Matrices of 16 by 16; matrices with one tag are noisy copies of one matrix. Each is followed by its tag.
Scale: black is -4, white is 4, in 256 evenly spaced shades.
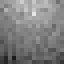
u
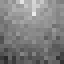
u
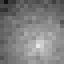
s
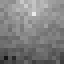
u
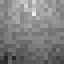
u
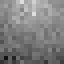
u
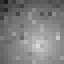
s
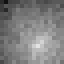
s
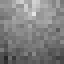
u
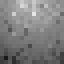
u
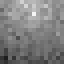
u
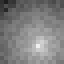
s
